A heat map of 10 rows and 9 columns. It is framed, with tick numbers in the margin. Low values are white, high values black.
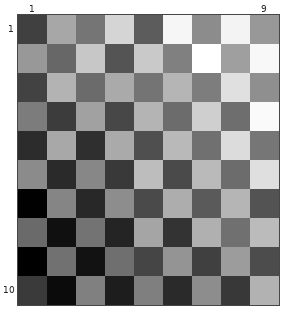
The ninth with the lowest average is the top right. The field is checkered. The bottom left is the ninth with the highest average. The field climbs toward the bottom left.
